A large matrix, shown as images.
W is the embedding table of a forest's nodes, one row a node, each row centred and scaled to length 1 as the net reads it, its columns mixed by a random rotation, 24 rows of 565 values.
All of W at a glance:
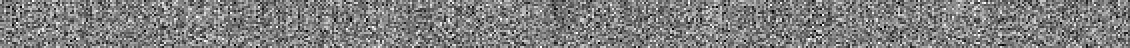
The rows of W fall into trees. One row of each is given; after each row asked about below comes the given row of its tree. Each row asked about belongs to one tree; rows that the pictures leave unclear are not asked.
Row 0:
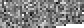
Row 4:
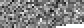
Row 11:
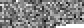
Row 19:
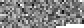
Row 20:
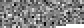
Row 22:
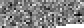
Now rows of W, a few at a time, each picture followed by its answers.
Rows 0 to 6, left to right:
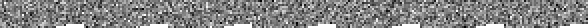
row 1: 22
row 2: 0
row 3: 20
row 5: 11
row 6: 20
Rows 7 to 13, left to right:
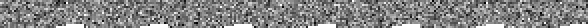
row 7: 4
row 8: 19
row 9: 22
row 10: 22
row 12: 4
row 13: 11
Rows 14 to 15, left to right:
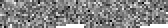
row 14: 19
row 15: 0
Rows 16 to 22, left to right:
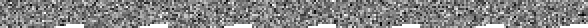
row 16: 20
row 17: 4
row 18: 0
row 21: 4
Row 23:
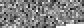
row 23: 11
